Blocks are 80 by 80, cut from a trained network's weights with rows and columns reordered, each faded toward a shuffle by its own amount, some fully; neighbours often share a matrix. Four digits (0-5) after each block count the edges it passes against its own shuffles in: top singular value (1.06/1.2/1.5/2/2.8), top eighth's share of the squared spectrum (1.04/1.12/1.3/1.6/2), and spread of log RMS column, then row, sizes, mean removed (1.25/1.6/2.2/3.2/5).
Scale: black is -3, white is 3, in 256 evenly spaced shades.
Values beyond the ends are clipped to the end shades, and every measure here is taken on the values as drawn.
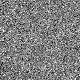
2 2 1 0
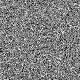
1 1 0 0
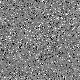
1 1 0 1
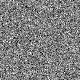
1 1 0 0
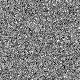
0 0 0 0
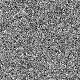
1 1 0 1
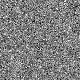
0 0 0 0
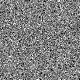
2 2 0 0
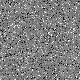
0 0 0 0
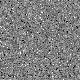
0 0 0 0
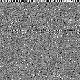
4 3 0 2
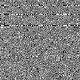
4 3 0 2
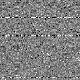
4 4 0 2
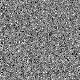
2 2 0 0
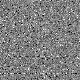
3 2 0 1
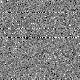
4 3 0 2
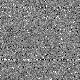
3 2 0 2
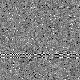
4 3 0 2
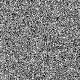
2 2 0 0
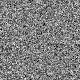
2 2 0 0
